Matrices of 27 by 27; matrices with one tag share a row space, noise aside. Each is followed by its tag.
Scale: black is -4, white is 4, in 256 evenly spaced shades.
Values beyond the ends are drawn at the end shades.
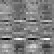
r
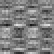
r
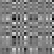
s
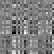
s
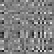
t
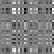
s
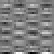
r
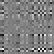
t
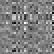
s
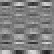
r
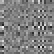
t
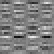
r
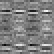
r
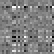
s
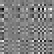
t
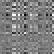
s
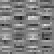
r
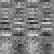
r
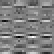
r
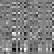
s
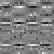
r
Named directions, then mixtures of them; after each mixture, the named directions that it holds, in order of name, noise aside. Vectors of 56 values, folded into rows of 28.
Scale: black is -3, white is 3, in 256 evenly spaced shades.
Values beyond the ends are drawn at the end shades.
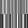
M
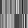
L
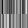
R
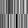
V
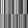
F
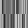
L, M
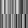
F, L, M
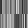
L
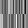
M, V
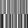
M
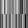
F, L, M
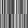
F, L, R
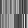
L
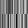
V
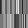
L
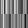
F, M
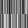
M, R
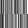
F, M
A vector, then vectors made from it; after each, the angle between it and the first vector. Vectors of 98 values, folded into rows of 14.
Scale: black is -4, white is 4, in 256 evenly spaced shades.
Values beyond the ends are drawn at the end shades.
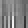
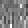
partly opposed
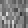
partly aligned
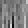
nearly opposite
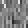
partly opposed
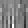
nearly parallel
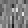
partly opposed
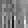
nearly opposite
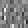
orthogonal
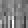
nearly parallel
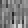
partly opposed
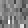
partly aligned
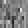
partly opposed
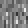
partly opposed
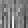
nearly parallel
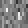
orthogonal
